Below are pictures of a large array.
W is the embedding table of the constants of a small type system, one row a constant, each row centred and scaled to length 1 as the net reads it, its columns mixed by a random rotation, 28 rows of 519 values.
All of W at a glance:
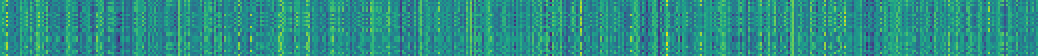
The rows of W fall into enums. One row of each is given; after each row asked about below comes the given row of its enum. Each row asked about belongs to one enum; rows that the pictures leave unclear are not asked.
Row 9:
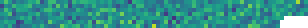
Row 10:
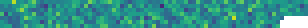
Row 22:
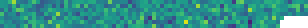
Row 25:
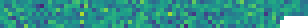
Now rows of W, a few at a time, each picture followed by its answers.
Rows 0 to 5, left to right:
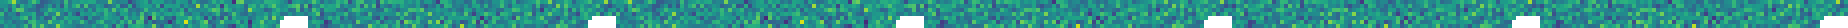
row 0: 22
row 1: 9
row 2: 22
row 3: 9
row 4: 9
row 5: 9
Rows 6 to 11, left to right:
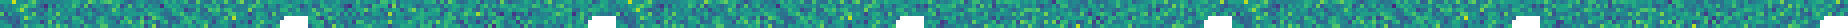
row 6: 10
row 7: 25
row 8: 10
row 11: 9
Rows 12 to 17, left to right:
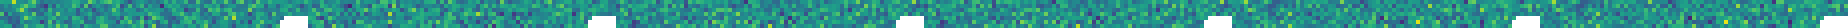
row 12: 10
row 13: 25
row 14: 9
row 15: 9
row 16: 22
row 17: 22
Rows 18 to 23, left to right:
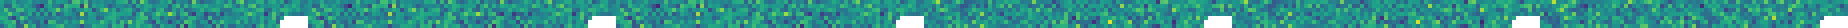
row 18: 25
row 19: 25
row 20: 25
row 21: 22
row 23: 10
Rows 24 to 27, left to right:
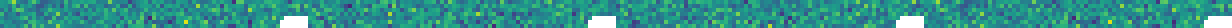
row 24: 22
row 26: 9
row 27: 22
